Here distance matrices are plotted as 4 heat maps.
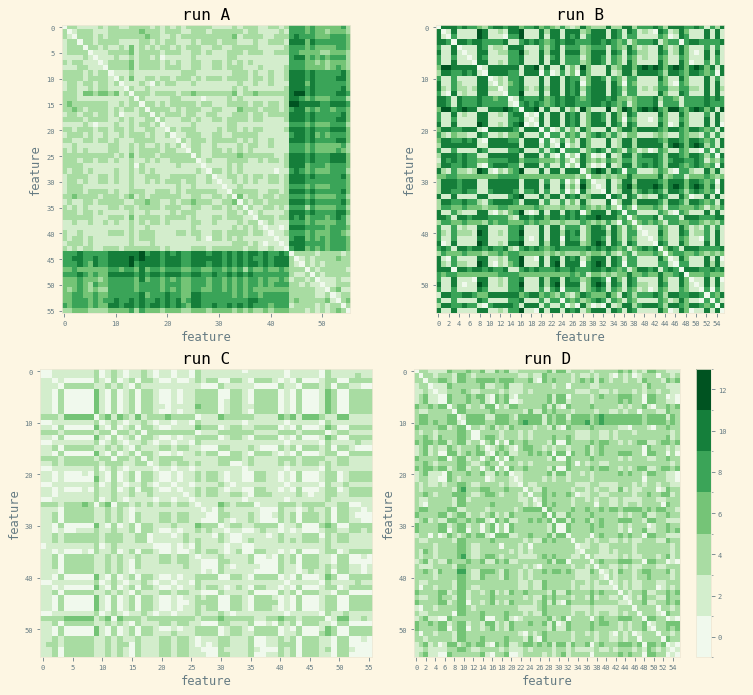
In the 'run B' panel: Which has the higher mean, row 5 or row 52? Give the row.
52
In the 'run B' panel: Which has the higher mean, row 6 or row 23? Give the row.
23
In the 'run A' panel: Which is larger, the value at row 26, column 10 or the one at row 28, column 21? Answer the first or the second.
the first
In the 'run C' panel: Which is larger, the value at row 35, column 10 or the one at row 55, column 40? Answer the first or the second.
the second
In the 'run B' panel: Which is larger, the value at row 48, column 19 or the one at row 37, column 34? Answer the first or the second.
the second
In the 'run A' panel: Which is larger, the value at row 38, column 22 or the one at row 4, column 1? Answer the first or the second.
the second
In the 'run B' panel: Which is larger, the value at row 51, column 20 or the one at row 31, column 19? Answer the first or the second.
the second
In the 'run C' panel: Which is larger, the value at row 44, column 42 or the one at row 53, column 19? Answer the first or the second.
the second
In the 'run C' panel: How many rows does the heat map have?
56
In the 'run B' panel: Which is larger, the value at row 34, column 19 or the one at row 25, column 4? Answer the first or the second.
the first
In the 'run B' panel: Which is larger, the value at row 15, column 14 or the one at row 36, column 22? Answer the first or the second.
the second
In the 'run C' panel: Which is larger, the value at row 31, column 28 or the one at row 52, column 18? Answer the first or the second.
the first
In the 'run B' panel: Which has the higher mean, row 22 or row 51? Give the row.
22
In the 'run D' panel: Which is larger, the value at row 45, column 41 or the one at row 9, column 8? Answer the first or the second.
the second
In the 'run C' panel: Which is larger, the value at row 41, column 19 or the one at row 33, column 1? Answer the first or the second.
the second
